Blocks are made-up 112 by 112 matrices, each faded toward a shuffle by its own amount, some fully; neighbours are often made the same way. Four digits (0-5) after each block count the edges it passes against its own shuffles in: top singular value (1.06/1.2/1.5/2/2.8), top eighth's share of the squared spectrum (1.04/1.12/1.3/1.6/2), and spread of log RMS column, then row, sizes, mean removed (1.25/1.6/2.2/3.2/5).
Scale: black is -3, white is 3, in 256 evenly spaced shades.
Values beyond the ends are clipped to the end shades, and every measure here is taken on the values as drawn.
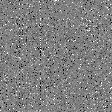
2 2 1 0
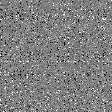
1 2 2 2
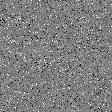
0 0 0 0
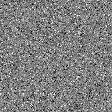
3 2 0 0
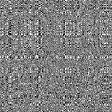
5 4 3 3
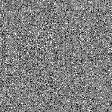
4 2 1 1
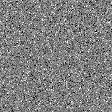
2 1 0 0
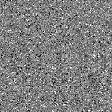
4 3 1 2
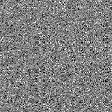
4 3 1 2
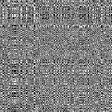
5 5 4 4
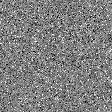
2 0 0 0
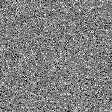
3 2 0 0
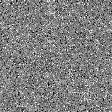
3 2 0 0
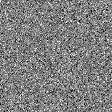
3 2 0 1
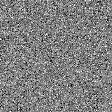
2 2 1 0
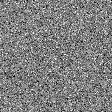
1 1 0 0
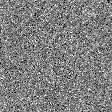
0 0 0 0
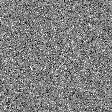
0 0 0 0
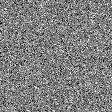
0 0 0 0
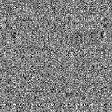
4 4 2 2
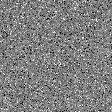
2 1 0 0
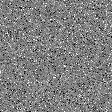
0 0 0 0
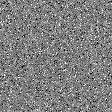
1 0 0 0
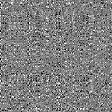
4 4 3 3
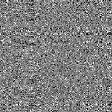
4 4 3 2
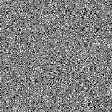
4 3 2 2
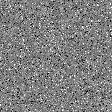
0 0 0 0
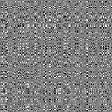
5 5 4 4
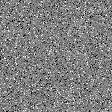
2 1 0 0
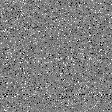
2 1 1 2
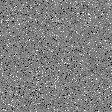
0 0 0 0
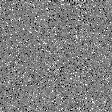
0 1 1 1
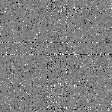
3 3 2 2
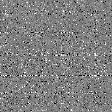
2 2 2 3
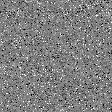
0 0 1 1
